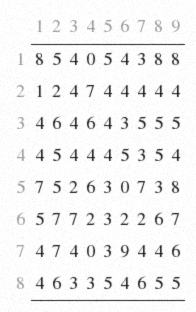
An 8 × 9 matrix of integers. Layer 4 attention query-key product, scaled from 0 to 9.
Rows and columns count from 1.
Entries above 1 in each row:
8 8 9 9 8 9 8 9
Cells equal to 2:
5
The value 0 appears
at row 1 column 4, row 5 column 6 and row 7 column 4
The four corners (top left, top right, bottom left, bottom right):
8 8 4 5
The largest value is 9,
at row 7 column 6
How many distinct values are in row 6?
5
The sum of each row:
45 34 42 38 41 41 41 41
